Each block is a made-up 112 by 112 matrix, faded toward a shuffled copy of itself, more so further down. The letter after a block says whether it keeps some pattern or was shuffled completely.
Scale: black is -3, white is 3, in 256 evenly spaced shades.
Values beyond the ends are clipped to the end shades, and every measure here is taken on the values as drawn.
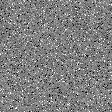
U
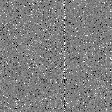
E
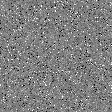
U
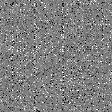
E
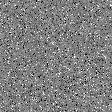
U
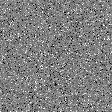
U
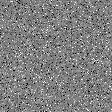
U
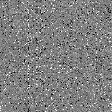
E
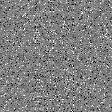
E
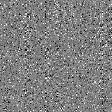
E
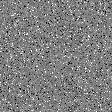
U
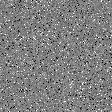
U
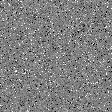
U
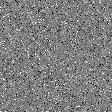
U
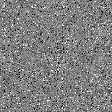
E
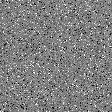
U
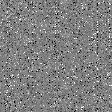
E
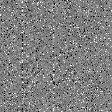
E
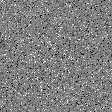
U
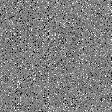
E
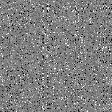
E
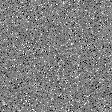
U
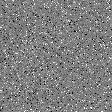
U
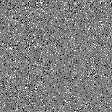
E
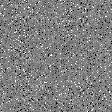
E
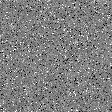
U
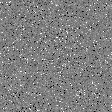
U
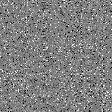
E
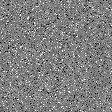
U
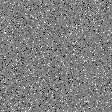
U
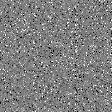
E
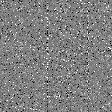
E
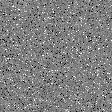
U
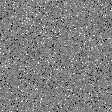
U
